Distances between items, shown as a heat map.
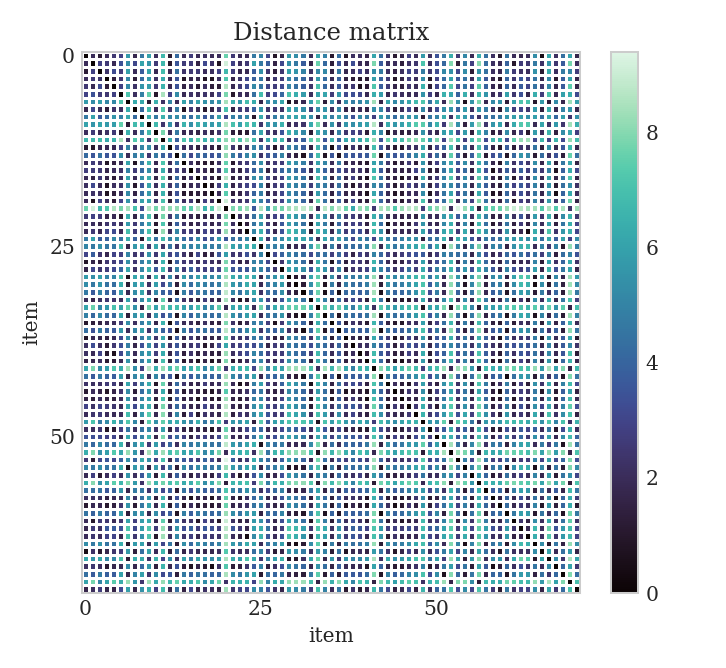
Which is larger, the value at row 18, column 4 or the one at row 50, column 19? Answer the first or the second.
the second
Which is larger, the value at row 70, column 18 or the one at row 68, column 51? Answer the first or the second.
the first
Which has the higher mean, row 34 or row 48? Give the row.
48
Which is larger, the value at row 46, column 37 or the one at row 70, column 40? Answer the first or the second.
the first
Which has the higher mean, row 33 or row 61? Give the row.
33
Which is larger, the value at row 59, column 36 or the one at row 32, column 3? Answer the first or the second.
the first
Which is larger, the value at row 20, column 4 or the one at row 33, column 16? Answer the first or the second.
the first
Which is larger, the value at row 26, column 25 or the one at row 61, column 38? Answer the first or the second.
the first
